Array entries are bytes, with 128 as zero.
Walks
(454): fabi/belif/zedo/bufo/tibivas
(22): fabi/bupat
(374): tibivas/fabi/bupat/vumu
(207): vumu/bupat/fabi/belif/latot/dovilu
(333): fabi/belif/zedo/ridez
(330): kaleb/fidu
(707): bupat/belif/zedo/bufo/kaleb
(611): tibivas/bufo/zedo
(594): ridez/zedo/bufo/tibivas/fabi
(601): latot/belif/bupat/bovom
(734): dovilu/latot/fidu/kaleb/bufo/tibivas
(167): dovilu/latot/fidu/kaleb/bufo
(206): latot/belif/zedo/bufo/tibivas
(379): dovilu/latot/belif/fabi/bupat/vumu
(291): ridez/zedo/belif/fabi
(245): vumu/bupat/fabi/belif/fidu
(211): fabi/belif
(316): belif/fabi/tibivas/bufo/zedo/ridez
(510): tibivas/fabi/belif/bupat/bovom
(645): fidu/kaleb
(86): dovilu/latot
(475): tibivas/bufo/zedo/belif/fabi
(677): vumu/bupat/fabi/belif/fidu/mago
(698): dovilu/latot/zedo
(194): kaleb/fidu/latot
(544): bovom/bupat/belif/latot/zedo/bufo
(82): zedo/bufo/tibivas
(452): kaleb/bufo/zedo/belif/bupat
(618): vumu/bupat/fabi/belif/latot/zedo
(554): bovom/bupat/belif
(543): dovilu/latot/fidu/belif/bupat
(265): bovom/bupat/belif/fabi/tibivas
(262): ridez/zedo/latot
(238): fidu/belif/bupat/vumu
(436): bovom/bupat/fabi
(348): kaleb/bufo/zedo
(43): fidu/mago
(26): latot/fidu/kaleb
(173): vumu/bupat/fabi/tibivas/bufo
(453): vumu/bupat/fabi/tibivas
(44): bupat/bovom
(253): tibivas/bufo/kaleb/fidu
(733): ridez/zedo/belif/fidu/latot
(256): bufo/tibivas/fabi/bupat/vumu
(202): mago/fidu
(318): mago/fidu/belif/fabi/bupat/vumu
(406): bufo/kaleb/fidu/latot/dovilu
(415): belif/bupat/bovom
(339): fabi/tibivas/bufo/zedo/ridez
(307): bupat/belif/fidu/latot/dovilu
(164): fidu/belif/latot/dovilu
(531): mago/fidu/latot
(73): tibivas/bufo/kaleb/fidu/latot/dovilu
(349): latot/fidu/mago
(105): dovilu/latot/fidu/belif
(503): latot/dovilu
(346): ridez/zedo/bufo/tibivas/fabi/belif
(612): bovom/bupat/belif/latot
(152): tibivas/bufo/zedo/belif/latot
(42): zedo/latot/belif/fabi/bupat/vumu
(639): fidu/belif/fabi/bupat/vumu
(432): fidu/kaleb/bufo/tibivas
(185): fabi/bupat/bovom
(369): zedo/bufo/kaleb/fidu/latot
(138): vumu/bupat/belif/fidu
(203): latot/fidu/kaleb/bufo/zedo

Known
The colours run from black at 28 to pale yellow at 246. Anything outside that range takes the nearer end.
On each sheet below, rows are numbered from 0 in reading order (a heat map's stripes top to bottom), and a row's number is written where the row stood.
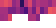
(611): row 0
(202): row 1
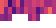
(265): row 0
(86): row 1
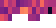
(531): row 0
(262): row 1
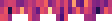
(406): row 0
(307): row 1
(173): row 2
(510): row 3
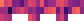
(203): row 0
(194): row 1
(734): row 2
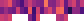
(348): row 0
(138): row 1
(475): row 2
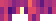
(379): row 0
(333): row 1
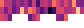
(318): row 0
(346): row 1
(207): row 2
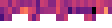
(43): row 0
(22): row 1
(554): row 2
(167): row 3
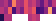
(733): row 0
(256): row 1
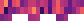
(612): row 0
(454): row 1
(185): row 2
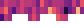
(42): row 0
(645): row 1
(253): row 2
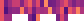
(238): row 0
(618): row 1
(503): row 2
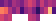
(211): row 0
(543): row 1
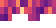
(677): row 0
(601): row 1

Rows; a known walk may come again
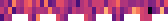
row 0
(733)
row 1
(618)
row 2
(432)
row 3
(164)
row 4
(349)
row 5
(253)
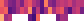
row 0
(316)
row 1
(245)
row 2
(42)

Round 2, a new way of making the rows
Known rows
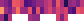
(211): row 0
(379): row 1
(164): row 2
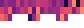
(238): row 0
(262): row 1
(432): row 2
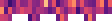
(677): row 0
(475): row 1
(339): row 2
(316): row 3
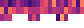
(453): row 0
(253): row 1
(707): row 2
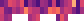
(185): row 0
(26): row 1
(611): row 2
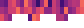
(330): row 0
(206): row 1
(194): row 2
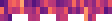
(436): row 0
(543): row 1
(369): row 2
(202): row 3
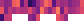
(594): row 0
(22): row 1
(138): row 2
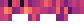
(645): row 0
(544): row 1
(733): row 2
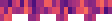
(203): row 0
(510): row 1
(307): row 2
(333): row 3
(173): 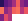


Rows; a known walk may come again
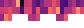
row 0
(82)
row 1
(307)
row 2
(349)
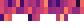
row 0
(206)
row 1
(346)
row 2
(348)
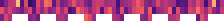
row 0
(611)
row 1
(374)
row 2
(543)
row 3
(415)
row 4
(194)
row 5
(733)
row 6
(207)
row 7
(454)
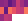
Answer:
(453)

